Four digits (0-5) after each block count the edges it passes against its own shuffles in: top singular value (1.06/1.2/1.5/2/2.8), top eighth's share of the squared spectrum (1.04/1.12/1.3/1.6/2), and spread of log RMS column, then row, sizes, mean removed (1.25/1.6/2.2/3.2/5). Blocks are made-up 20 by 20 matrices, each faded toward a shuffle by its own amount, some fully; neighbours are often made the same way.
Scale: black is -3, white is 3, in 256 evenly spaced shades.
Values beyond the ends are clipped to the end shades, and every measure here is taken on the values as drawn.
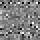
2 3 0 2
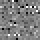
2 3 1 1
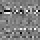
3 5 0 3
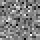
2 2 0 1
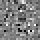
2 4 1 1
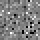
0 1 0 0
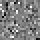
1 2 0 0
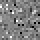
0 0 0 0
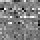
2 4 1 2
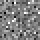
1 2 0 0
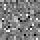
1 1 0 1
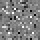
0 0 0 0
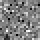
1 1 0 0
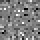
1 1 0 0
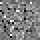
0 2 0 0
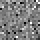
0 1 0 1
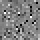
0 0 0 0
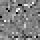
1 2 0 1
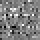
2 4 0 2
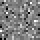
1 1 1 0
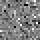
0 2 0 0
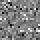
2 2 0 0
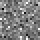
1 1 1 0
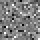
0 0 0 0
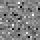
0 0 0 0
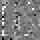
2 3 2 0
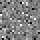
0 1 0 0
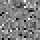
0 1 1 0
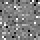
0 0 0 0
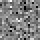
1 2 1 0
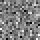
0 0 0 0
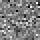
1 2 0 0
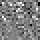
3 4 0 1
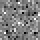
1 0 0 0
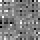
3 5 1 2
